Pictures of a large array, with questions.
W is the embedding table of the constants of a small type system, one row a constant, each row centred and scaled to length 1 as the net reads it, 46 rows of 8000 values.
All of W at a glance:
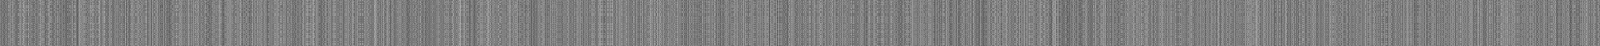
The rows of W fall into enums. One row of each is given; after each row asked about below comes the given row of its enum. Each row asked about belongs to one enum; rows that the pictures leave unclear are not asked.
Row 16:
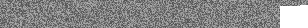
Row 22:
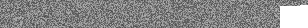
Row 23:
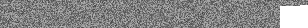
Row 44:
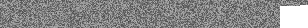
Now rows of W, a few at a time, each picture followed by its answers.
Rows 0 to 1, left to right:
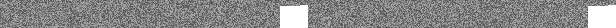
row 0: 44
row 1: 22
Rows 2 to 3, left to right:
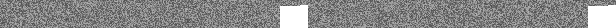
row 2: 16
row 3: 44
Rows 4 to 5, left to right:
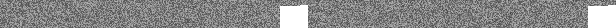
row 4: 16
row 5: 23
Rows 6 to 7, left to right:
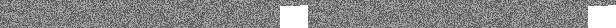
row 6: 23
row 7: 23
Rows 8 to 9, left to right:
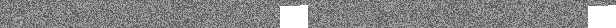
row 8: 22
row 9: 44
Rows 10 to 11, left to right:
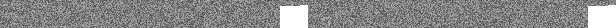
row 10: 23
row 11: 22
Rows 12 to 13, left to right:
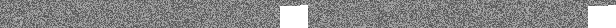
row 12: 22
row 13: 44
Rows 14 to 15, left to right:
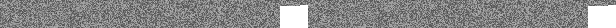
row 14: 44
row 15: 44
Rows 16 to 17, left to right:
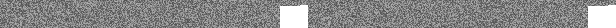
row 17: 22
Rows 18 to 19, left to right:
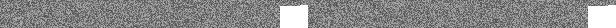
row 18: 22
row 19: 16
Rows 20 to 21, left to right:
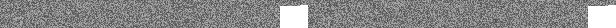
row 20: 22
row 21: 16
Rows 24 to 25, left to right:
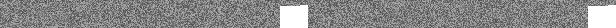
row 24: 44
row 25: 16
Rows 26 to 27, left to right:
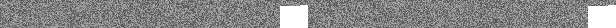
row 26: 44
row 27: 16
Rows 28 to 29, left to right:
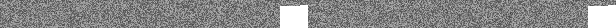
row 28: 44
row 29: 23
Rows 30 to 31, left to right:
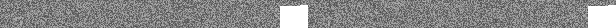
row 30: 22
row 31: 16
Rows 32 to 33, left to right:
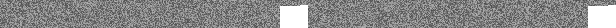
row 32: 16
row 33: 44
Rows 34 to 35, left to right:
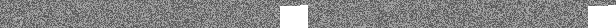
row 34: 22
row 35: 44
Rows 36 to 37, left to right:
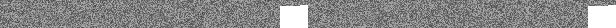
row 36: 23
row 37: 44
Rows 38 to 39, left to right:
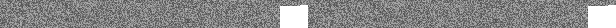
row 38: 16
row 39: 16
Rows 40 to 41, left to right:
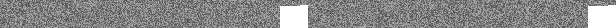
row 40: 16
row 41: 44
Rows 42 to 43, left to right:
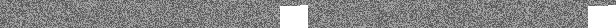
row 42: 16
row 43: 44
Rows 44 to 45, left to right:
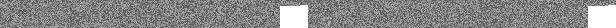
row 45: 22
